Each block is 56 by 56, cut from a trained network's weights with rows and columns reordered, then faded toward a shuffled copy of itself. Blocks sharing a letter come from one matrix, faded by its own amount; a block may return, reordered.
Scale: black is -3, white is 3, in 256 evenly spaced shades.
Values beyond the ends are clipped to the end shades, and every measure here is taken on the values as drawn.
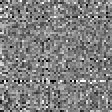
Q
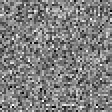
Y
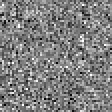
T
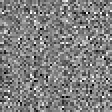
Q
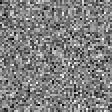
Y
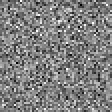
Y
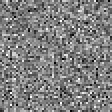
T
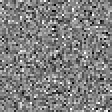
T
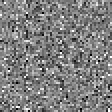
T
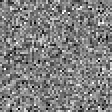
Y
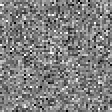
T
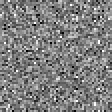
T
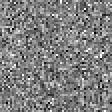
T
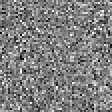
T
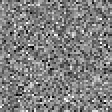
T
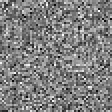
Y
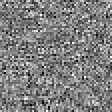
Y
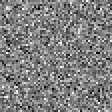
T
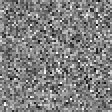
Y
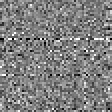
Q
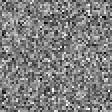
Y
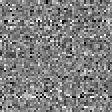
Q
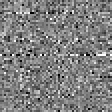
Q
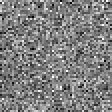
Y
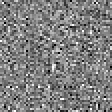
Q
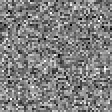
Y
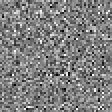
Q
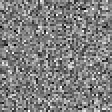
Y
